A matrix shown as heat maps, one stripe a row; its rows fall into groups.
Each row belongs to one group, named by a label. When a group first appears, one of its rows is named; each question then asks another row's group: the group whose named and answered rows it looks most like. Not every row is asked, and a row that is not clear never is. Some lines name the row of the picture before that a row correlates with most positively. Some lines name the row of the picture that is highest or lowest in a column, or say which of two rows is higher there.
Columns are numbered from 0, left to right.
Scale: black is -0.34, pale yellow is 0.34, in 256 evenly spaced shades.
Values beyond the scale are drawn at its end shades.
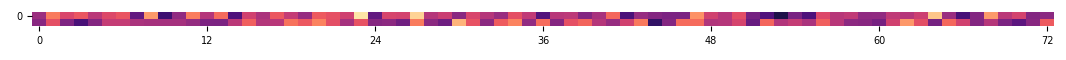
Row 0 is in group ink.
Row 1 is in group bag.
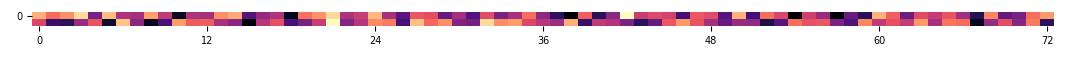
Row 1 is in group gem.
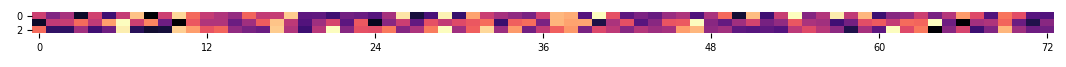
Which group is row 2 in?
gem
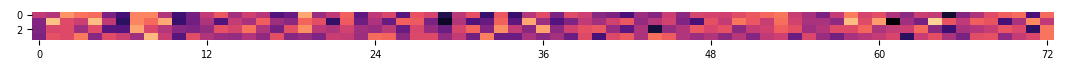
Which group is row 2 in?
bag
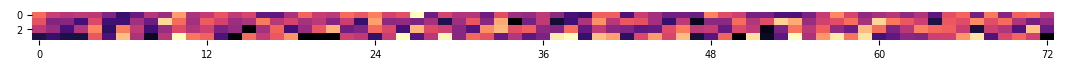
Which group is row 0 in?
ink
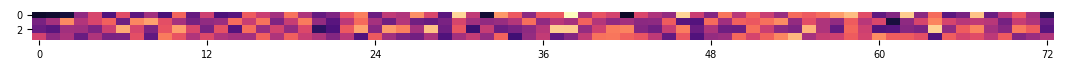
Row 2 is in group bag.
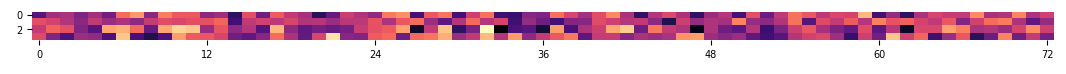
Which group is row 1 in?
ink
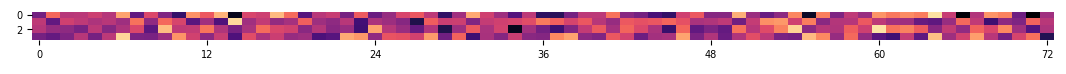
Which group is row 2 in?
ink
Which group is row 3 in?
bag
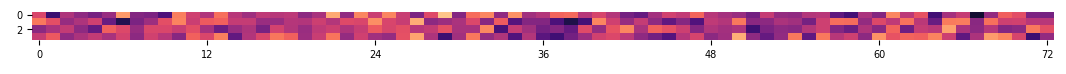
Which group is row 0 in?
gem
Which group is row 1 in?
ink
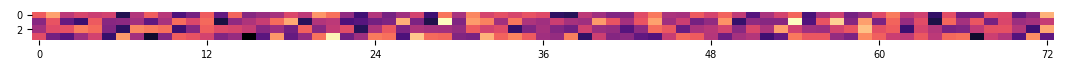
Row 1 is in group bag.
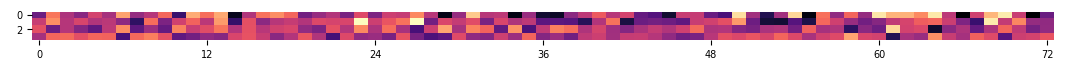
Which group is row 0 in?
ink
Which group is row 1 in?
ink
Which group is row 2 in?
gem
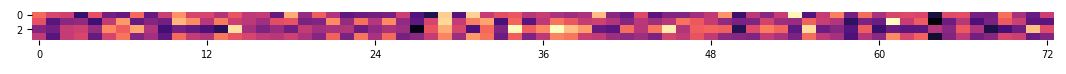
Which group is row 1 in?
gem
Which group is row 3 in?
gem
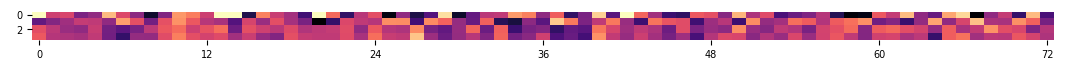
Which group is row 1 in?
bag
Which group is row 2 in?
ink
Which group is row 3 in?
ink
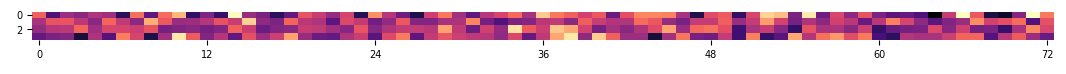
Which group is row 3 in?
bag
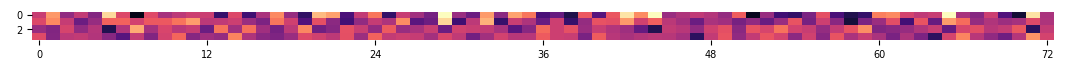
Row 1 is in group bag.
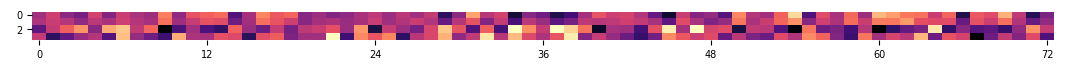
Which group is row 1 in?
ink
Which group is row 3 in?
gem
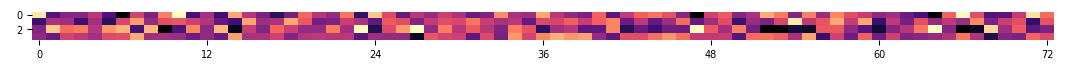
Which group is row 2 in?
ink
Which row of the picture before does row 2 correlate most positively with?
2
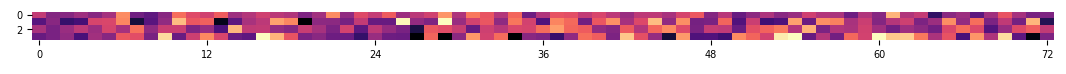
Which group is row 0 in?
gem
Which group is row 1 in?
bag
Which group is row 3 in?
ink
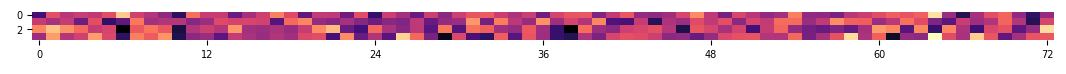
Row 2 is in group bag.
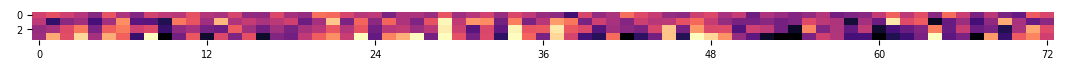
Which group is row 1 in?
gem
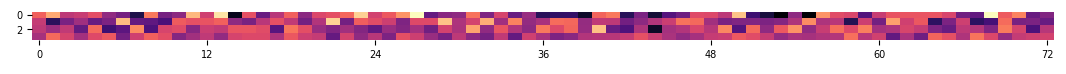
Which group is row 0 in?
ink
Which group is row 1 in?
gem
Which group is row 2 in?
bag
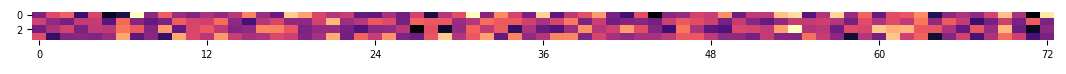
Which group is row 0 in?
bag
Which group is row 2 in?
ink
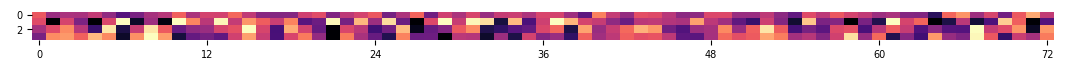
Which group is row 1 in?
gem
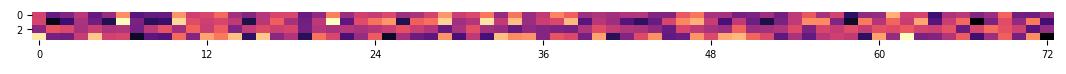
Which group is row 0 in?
gem
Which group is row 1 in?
gem
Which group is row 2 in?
ink
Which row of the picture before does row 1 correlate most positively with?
1
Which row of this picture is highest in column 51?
3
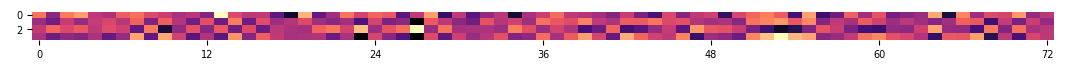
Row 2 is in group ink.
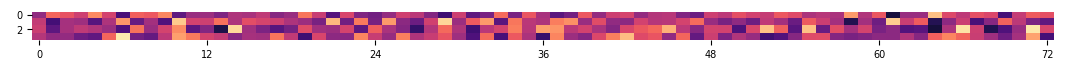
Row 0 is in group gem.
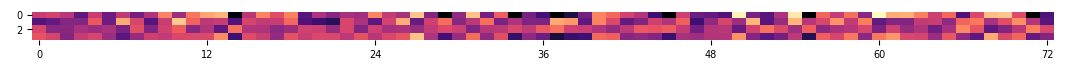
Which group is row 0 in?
ink
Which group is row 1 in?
bag
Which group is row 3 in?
ink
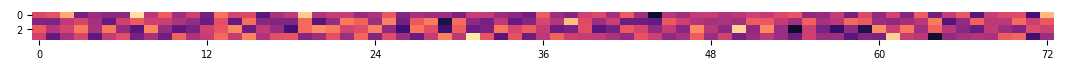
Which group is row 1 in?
bag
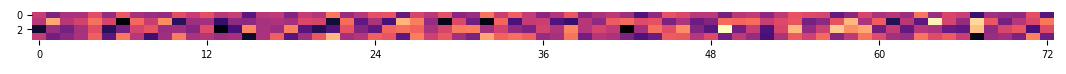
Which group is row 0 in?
gem
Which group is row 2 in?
bag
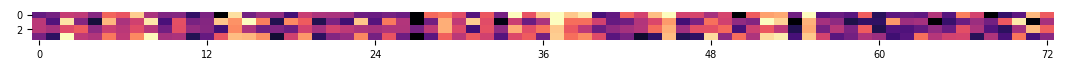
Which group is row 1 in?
gem
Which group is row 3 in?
gem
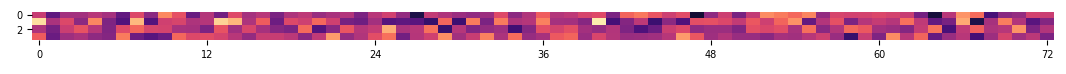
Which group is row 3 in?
gem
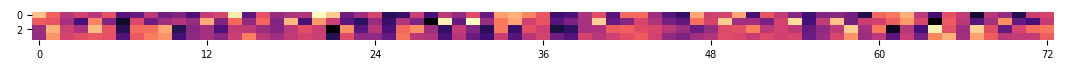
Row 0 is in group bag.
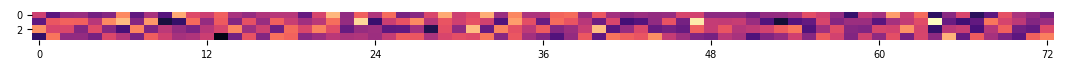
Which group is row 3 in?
bag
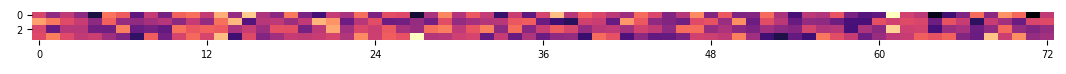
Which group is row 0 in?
gem
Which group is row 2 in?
gem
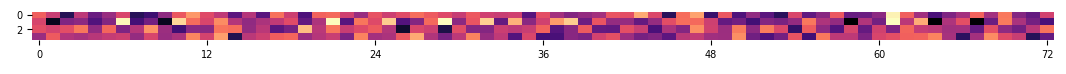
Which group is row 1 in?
gem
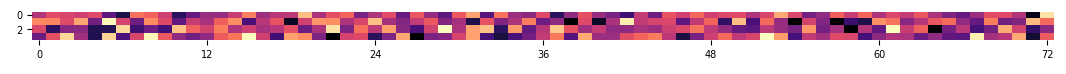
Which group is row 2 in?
gem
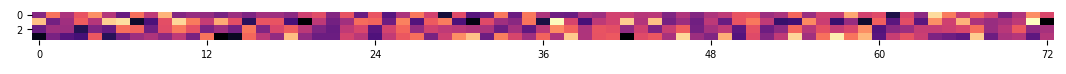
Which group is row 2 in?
bag
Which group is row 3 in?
bag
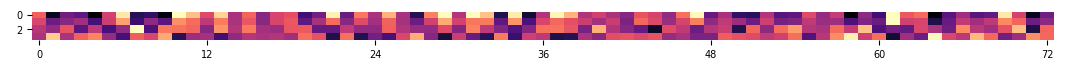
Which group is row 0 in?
gem
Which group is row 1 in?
gem
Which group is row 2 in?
bag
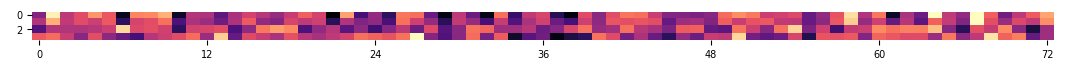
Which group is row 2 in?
ink
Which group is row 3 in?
ink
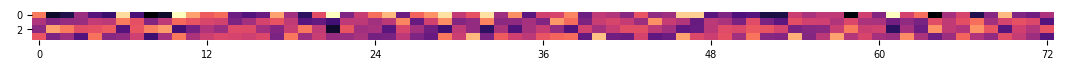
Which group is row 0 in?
gem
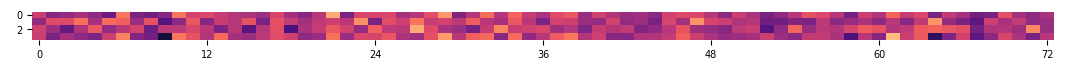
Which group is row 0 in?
gem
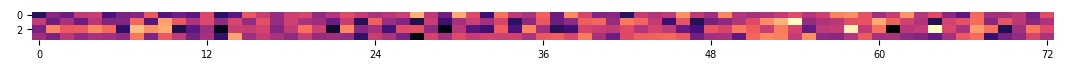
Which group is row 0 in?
bag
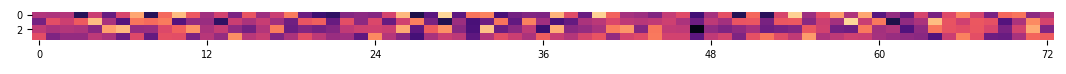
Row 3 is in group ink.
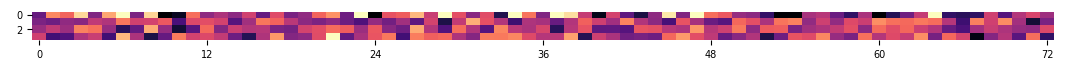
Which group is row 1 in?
ink
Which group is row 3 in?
gem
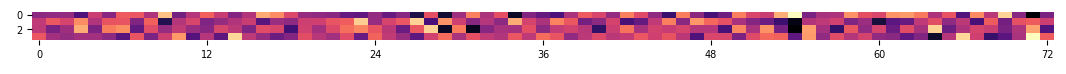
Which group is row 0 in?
ink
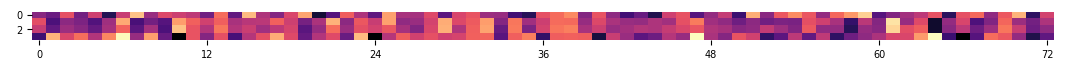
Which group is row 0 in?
bag
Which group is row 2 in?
gem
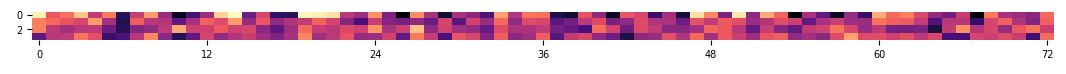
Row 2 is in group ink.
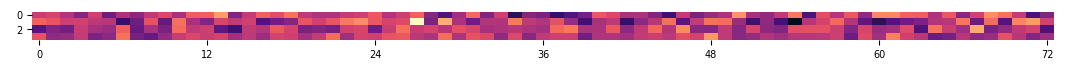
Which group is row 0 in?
ink
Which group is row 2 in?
bag
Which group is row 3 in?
gem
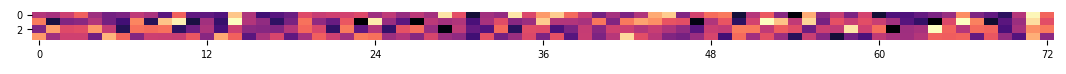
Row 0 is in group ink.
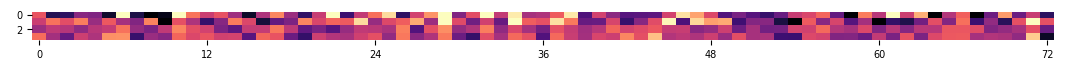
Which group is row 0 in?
gem
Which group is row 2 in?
bag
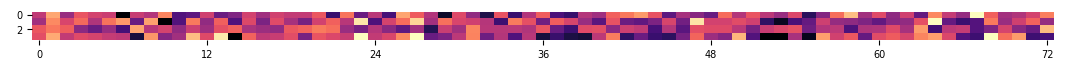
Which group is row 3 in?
ink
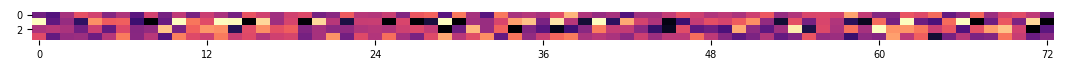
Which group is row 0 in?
bag
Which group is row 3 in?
gem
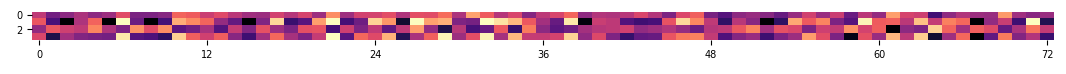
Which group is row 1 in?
gem
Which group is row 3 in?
gem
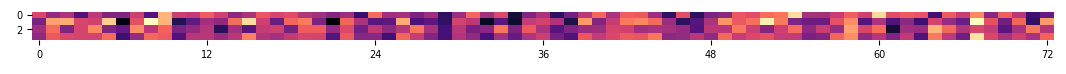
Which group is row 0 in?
ink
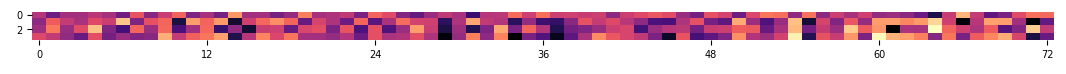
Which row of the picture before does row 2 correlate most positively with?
2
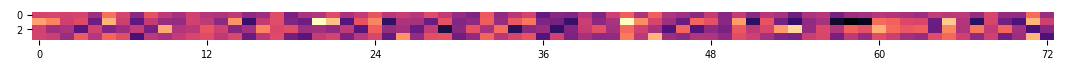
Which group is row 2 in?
ink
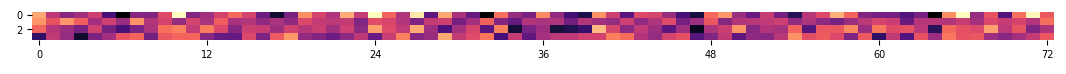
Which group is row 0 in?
ink
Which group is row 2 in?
ink
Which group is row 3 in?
bag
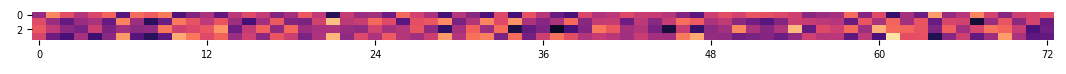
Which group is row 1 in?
gem
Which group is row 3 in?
gem
